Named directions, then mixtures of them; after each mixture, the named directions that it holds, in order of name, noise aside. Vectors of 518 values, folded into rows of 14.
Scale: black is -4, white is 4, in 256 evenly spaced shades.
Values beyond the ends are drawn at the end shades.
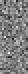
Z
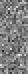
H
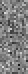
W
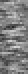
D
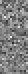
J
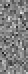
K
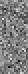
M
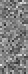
H, M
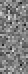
H, K, Z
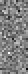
Z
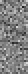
J, W, Z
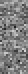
D, M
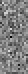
J, W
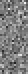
H, K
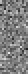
J, Z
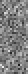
H, W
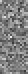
J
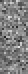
D, K, Z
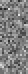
H, M, W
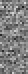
D, H, J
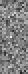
J, M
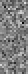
H, J, K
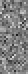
J, K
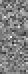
J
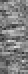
D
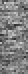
D, J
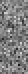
D, K, W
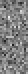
J, K, M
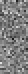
W, Z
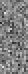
W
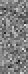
M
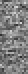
D, H, J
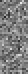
H, J
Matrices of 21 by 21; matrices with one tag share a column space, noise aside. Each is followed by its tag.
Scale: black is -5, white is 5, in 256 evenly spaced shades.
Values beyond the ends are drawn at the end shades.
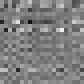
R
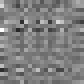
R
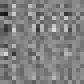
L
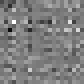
R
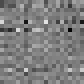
R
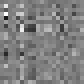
L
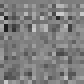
L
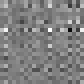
R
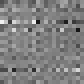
R
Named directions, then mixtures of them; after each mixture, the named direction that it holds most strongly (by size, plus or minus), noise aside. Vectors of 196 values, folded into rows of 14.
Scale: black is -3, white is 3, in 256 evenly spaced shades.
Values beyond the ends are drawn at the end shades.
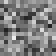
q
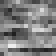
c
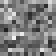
q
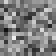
q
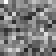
q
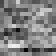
c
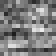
c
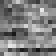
c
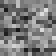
q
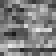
c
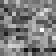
q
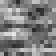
c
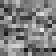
q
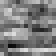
c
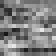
c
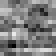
c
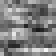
c
